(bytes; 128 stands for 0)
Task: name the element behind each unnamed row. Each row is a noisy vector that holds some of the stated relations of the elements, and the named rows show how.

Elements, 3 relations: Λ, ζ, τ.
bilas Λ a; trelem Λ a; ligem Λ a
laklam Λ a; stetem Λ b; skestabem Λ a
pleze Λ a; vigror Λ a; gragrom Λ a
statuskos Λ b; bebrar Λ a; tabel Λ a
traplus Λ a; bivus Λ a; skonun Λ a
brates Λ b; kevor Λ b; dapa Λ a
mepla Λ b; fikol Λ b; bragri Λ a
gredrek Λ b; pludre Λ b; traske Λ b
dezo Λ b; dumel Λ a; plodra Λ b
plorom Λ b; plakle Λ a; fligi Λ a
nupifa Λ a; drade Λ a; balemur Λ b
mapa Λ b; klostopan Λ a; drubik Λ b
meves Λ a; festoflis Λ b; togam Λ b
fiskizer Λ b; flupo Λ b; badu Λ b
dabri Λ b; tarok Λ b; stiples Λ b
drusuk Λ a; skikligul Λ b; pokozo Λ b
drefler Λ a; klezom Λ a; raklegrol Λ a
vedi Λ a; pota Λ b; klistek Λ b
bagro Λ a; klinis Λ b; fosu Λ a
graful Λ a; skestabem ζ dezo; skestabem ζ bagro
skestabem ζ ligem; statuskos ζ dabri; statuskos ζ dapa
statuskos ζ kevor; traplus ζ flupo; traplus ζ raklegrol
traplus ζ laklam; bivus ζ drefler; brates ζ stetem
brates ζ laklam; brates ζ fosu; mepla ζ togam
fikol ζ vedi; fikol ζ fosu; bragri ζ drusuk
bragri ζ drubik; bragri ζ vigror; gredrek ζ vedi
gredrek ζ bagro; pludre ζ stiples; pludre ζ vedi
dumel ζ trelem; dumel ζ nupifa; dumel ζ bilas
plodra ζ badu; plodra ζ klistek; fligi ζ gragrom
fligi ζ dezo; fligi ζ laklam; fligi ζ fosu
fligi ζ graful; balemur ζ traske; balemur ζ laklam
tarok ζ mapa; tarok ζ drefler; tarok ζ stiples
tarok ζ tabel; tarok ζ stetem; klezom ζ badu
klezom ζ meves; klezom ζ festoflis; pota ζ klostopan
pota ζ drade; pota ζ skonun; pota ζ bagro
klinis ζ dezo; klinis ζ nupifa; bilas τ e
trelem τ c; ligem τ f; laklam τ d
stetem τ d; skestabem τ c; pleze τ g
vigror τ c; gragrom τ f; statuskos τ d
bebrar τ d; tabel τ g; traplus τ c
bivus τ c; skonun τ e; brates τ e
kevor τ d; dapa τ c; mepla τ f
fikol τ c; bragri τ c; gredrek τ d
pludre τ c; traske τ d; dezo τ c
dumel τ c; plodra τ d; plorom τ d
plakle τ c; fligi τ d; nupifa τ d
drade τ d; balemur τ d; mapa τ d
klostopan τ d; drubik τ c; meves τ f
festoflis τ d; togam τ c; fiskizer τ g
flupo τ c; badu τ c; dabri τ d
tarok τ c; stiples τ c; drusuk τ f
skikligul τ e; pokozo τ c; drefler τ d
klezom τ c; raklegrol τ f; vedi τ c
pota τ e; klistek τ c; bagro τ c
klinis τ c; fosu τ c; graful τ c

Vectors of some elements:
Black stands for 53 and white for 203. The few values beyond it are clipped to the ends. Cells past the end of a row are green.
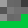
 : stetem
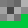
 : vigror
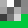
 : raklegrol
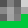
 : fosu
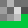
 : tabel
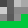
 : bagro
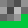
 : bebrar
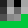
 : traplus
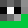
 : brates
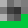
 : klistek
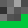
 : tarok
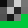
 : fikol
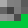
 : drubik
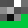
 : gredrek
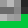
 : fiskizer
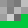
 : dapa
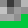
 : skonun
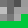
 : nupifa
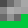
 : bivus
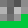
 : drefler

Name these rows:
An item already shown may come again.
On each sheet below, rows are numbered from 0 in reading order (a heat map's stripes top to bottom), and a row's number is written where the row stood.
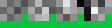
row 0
statuskos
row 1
tabel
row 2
mepla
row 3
fligi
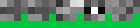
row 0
flupo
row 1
flupo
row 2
skestabem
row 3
brates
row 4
statuskos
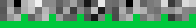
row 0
laklam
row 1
meves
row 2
klinis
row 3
fikol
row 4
laklam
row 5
klezom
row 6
skestabem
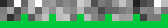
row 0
pludre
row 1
meves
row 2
plakle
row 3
skikligul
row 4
fiskizer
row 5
vedi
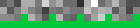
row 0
graful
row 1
stiples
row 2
plorom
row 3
gragrom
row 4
traske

